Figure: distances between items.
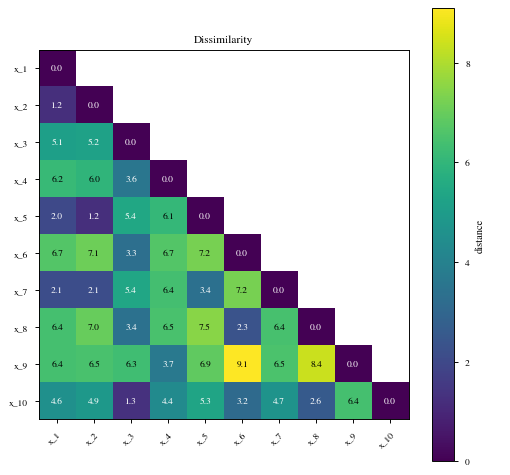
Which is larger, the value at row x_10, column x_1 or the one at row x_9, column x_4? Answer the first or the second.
the first
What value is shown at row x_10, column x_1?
4.6
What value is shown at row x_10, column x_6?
3.2
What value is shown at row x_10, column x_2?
4.9
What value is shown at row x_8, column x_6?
2.3
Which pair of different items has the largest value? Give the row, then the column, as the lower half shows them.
x_9, x_6
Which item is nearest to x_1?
x_2
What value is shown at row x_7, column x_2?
2.1
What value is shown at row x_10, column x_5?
5.3
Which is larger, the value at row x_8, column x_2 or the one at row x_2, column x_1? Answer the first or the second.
the first
